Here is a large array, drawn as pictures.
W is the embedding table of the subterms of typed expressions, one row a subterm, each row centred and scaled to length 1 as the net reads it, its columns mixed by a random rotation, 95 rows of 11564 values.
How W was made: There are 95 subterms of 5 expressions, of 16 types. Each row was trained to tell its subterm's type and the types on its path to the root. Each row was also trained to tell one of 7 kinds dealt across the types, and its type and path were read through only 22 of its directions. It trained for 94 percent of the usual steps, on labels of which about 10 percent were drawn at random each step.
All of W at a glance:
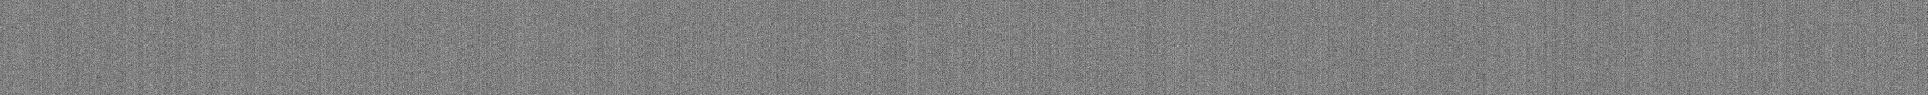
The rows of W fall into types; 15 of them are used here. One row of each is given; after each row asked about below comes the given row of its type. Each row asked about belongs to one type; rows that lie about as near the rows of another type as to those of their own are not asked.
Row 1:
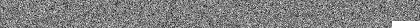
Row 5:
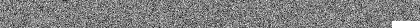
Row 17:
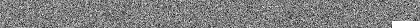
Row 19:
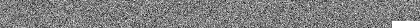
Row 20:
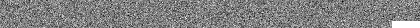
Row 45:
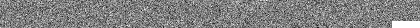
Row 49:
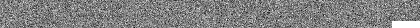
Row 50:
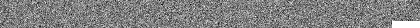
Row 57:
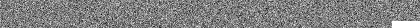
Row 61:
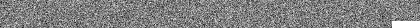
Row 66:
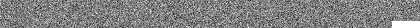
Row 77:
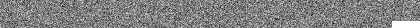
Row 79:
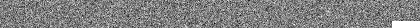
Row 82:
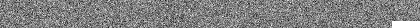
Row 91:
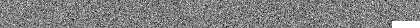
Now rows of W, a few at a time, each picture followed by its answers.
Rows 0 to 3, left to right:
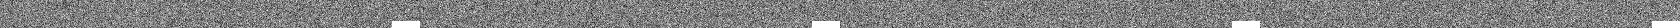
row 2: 82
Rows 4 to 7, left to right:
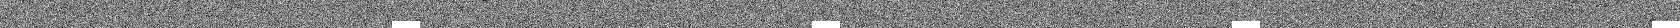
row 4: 1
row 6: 57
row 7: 91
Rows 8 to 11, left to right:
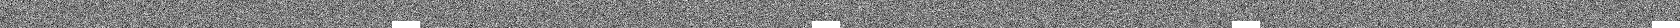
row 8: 1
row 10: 49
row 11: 5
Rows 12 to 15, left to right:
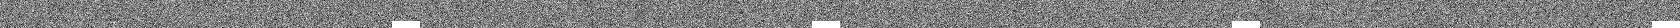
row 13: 49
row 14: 20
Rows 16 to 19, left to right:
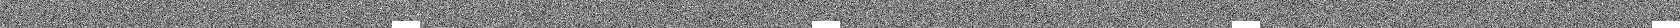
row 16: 61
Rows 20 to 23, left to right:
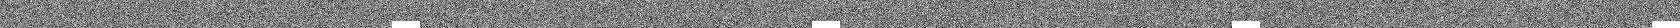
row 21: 91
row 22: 17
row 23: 45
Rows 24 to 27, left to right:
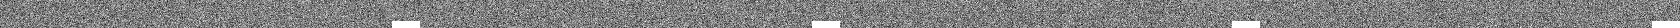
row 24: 79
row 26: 61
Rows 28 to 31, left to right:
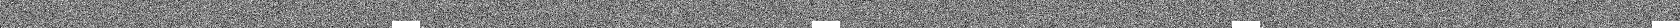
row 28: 57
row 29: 57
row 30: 1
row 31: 49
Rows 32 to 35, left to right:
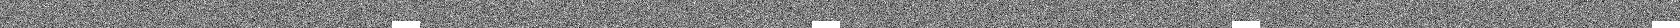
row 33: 79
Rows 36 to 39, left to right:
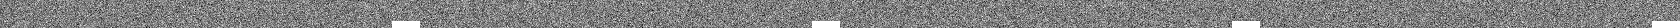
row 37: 50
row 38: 45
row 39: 5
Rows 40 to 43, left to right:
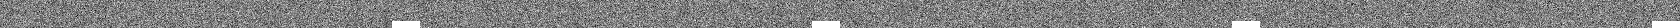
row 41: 77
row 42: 77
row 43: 1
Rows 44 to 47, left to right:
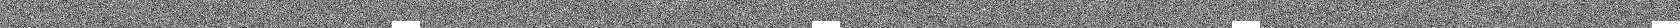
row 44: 5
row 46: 45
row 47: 57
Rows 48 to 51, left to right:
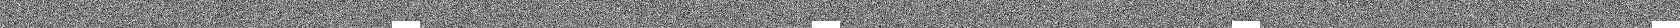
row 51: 5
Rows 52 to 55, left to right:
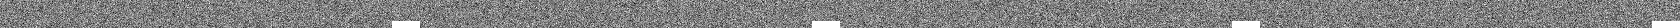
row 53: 79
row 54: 5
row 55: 49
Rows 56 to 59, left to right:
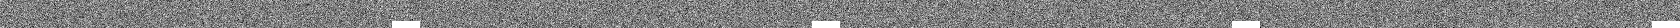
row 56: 61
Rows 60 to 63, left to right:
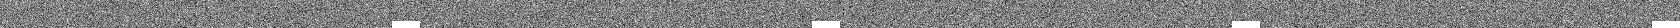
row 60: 17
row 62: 19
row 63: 1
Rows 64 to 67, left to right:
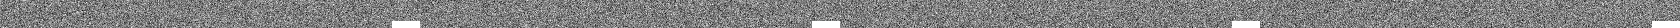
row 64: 57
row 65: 77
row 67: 19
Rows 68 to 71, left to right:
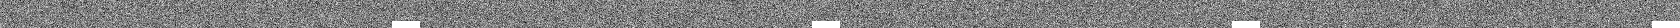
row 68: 77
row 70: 49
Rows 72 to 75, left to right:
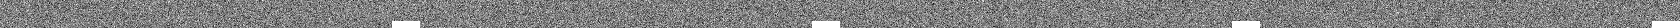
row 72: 49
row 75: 77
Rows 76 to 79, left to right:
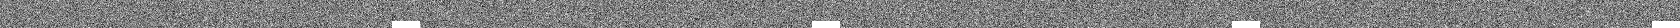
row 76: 20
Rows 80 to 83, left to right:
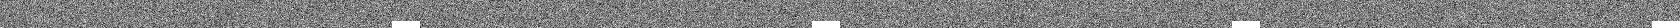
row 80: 5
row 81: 57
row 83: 82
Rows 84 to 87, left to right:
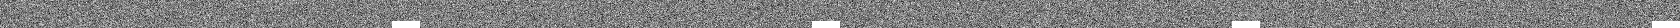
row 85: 82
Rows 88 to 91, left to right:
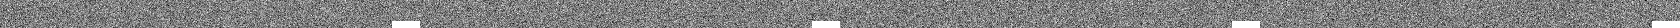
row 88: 79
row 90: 1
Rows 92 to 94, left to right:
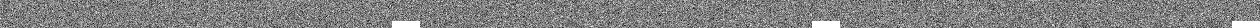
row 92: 66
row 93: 45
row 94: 77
